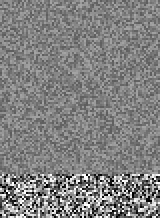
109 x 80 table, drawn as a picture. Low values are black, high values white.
The distribution is heavy-tailed on both sides. The top part is calmer, up to a seam about 80% of the way down. There are no regular stripes. The halves do not mirror each other. The grain is fine, like static. Overall the values sit about 50% of the way up the scale.
